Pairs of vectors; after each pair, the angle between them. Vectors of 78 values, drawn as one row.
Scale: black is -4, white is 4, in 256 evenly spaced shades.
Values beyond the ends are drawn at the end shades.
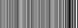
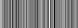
orthogonal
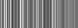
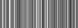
orthogonal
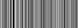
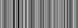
partly aligned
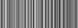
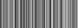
partly opposed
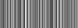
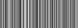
partly aligned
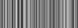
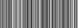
partly opposed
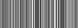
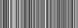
orthogonal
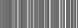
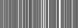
orthogonal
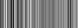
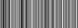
orthogonal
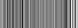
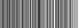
partly aligned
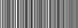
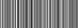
nearly parallel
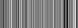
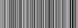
partly opposed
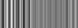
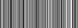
orthogonal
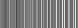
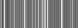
orthogonal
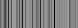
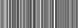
nearly opposite
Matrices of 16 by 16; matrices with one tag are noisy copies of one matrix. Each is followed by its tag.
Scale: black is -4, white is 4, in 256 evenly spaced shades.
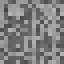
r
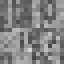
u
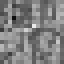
u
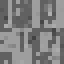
u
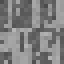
u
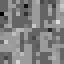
u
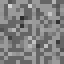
r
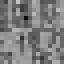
u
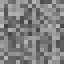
r
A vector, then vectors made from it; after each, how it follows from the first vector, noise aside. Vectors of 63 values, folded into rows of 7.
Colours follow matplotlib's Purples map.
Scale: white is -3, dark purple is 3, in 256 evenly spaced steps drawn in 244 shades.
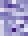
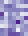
wrapped around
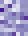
wrapped around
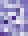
wrapped around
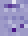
partly zeroed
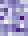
wrapped around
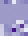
partly zeroed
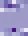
partly zeroed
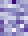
negated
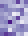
wrapped around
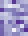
negated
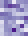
copied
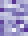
negated
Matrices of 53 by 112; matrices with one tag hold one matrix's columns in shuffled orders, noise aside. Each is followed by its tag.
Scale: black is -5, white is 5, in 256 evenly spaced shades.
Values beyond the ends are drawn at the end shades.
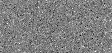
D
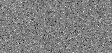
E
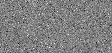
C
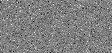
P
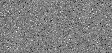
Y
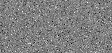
E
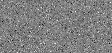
E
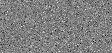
E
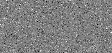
P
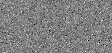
E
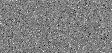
D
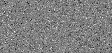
Y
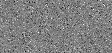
P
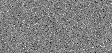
C
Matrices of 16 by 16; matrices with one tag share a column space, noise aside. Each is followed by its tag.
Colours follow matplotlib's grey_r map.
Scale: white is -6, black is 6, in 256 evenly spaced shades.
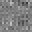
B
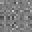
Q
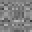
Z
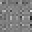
Q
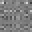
Q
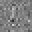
Z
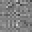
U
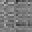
U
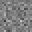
Z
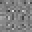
Q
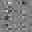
Q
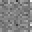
U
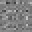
Q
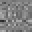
Z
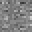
Q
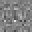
Z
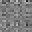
U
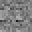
Z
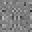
Q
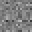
Z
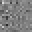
Q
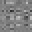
Q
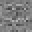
Z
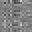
U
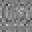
Z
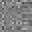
B
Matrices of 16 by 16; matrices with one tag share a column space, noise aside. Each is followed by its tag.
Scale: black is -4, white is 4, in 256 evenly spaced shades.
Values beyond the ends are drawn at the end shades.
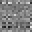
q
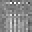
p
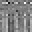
p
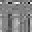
p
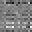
q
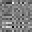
q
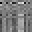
p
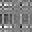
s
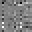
q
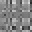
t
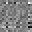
q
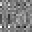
s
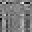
p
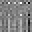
p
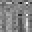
p
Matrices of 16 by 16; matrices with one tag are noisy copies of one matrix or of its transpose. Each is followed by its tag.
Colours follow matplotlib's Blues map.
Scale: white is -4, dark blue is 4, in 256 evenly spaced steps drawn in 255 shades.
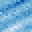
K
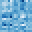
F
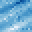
K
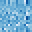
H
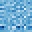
H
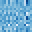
H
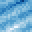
K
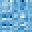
F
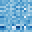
H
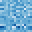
H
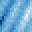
K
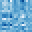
F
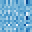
H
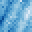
K
